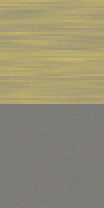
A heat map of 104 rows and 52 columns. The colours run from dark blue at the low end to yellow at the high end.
The table splits into 2 rows of 1 panel. Panel 1,1: high, streaked across, faint in contrast. Panel 2,1: middling, flat.
